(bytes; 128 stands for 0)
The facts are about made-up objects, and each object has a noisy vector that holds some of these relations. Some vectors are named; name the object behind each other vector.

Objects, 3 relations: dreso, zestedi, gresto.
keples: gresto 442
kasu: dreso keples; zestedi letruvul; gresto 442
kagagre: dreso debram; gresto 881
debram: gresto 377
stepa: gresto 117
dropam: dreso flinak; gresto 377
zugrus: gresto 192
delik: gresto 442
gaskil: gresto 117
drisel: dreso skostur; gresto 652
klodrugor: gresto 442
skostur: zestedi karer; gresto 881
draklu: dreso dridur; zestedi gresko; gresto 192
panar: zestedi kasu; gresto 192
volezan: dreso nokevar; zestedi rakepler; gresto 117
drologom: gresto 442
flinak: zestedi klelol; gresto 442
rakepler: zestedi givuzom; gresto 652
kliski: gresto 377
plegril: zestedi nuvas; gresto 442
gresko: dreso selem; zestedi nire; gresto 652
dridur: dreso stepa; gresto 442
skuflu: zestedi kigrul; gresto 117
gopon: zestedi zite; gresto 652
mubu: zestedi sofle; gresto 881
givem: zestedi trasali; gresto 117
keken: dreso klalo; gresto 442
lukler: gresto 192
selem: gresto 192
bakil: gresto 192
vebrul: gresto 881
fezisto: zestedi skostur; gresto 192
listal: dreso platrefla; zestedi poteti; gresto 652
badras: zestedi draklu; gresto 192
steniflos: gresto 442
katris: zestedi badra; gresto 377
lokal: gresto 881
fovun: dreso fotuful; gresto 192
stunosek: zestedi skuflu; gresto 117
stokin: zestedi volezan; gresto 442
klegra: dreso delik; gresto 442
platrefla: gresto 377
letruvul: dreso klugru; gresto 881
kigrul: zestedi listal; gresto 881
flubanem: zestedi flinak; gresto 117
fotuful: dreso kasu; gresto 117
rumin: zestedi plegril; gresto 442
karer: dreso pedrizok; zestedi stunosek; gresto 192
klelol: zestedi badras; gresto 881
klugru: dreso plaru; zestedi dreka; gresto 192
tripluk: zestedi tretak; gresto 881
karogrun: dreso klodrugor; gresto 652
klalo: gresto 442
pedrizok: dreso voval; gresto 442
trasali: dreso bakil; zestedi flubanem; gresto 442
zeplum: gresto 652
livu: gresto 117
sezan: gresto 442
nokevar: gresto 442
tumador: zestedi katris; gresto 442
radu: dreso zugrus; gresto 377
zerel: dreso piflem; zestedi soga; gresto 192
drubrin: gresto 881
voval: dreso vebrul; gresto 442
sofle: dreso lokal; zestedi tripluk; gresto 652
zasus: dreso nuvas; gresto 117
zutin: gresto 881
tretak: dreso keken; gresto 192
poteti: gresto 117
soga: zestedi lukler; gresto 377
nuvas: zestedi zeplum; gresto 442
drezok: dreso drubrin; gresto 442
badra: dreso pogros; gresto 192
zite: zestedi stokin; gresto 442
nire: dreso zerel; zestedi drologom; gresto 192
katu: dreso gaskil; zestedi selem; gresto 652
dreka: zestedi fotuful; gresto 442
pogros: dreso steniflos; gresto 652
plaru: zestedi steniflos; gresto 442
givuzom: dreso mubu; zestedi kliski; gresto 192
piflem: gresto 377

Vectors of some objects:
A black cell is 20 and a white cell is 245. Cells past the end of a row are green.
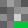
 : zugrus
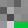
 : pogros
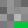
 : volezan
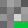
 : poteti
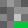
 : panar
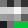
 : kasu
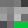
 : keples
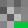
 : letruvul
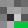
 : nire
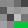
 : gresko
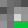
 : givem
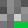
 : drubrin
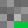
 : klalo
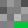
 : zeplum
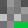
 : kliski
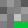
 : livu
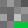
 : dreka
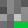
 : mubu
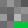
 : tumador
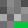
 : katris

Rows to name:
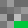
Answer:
steniflos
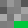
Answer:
rakepler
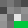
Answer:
klelol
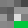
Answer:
flinak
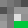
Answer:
flubanem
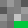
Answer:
gaskil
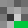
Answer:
draklu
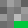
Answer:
skuflu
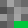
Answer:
fezisto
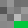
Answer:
stepa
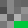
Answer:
piflem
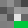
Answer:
badras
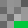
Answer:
listal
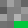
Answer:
stunosek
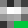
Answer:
fotuful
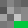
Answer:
kagagre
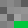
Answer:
katu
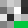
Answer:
pedrizok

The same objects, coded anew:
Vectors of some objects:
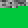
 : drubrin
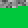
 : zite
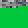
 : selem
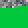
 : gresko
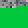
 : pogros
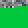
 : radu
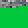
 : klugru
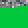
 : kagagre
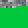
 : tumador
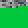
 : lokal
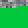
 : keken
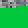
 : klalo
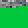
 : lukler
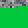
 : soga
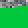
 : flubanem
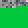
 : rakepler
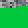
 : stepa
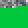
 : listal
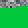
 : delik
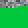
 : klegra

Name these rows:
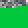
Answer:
zasus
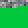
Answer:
fovun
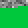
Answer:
letruvul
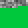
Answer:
poteti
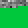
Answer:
fezisto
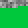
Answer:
kasu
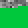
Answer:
givem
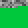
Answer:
kliski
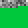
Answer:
vebrul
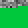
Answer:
gaskil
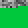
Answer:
skostur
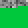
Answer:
zeplum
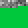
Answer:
karer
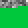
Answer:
givuzom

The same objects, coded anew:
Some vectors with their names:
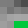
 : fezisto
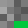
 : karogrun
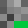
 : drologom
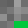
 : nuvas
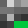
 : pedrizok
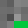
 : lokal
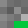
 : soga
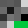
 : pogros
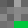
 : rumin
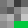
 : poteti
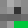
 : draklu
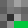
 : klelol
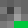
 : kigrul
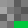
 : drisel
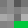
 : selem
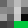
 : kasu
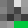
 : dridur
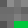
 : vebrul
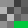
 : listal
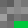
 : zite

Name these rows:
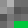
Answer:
gresko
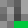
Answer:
volezan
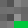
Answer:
mubu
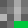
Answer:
keples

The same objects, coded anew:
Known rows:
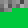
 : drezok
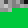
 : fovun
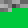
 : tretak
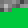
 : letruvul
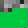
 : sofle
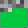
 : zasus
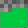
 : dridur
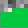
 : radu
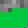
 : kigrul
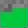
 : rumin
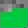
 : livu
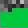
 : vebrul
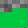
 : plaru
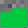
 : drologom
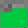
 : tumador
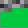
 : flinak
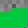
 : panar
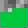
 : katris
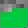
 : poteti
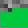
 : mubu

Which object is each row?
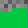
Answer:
badras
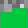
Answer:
givuzom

